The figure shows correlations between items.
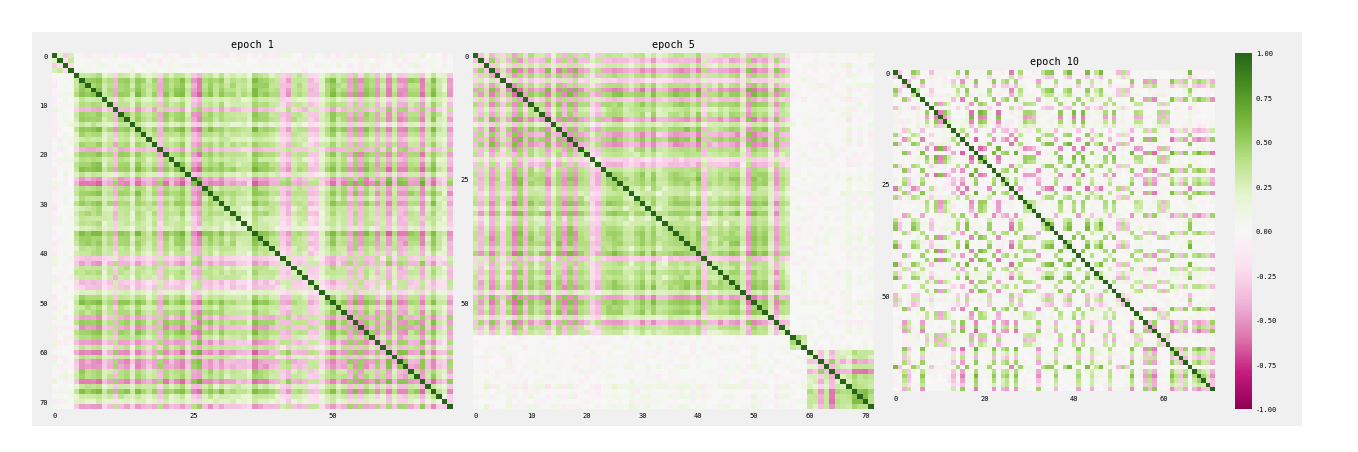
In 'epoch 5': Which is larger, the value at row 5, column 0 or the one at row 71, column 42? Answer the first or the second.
the second
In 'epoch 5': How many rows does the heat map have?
72
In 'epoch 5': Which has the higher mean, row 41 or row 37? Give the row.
37
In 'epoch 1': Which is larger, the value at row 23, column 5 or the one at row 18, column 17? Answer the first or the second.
the first
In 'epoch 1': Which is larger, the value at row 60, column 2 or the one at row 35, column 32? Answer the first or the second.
the second
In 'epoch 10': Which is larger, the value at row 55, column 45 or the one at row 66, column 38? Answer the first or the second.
the second
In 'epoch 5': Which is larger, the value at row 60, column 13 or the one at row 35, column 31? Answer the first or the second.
the second
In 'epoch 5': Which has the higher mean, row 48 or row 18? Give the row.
48
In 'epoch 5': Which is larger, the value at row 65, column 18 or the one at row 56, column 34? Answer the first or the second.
the second
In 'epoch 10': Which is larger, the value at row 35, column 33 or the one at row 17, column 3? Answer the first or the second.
the first
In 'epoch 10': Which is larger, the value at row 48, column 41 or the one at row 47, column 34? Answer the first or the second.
the first
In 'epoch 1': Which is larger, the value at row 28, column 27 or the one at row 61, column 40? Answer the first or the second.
the first
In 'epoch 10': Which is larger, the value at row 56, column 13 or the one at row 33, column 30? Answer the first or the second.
the first
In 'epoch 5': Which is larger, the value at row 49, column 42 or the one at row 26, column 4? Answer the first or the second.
the second
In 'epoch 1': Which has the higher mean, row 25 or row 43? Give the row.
43
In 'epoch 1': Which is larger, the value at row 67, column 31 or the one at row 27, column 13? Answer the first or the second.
the second
